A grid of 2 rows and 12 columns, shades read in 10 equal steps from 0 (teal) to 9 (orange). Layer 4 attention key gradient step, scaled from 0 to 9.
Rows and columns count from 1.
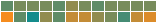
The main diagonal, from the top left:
3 3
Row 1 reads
3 4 4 4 3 5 4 3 4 4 4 4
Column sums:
12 7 4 9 6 12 11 8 8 6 11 12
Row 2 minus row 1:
6 -1 -4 1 0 2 3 2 0 -2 3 4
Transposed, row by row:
3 9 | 4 3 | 4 0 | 4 5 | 3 3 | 5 7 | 4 7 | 3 5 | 4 4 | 4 2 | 4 7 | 4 8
